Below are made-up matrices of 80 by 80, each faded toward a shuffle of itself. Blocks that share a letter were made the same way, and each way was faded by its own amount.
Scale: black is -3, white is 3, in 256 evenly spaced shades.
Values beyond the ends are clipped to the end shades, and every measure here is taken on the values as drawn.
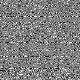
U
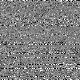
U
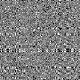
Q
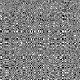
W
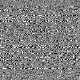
U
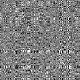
W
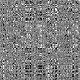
W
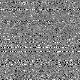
U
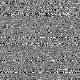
U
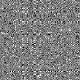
Q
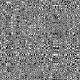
Q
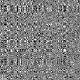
W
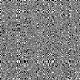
W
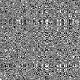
Q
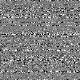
U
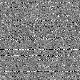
U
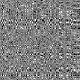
W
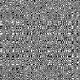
W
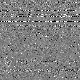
U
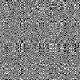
W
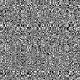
Q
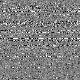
U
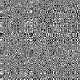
W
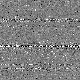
U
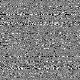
U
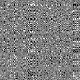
W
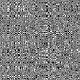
W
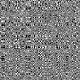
W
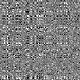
W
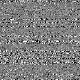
U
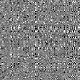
W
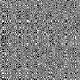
W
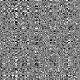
W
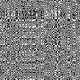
W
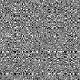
Q
